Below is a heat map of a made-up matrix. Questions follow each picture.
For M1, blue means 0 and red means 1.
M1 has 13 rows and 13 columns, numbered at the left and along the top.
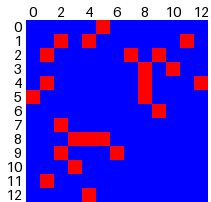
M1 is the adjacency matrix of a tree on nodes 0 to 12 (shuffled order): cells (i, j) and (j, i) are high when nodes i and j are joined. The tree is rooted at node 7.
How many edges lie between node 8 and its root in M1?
4
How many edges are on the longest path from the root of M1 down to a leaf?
6
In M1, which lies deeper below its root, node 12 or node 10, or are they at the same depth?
node 10
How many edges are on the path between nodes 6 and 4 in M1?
4
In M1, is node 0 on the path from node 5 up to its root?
no
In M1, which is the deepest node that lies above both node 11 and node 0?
1
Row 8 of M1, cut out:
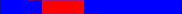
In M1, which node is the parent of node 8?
4
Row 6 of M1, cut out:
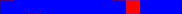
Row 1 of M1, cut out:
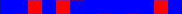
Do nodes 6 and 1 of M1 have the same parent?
no
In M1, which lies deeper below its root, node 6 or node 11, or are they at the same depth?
the same depth
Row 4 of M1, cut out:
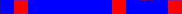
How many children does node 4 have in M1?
2
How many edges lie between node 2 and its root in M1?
1
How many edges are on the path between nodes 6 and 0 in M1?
7
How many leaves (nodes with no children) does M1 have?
5
